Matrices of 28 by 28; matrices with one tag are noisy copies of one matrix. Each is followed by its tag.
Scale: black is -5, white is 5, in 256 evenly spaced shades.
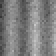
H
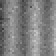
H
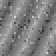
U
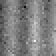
H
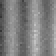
H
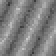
U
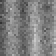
H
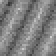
U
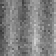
H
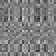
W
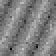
U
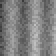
H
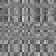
W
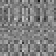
W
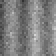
H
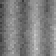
H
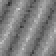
U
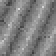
U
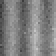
H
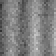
H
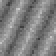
U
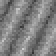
U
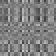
W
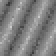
U
